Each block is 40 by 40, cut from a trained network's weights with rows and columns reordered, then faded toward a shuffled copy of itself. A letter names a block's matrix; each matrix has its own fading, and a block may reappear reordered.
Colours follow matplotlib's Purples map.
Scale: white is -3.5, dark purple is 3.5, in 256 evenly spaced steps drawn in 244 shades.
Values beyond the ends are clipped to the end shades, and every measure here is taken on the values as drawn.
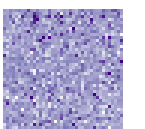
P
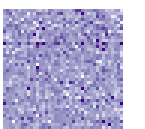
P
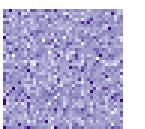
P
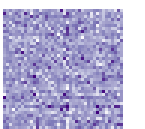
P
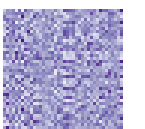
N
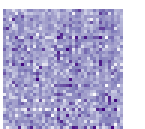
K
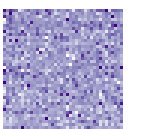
P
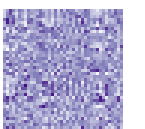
N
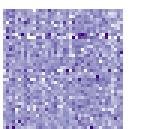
K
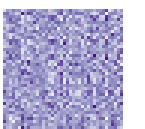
N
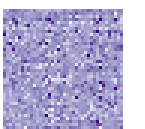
P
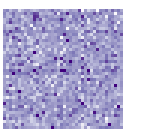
P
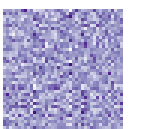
N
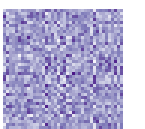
N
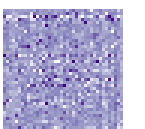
K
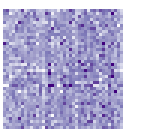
K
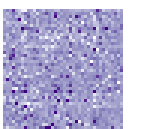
P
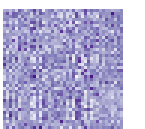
N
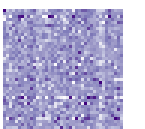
K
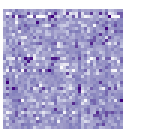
K
